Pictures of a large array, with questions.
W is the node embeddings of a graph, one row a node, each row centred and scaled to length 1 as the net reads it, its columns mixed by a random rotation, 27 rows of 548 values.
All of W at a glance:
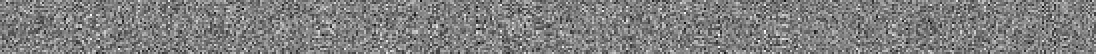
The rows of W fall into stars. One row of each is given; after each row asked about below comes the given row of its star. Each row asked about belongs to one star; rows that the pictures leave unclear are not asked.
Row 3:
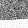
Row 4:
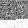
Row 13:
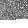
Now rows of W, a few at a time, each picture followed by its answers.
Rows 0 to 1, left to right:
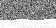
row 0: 3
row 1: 13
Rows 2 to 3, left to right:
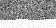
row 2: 4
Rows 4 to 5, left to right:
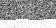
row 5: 3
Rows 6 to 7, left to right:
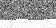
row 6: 4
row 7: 13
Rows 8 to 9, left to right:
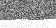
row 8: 3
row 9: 3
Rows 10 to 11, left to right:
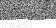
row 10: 3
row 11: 3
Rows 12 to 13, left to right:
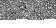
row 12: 13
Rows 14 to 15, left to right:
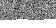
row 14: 3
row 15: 4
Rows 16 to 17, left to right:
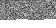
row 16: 13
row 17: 13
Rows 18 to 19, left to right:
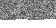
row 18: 4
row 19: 13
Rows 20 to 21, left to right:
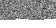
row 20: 4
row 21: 4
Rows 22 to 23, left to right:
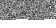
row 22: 3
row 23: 13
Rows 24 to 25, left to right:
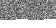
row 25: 4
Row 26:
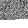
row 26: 4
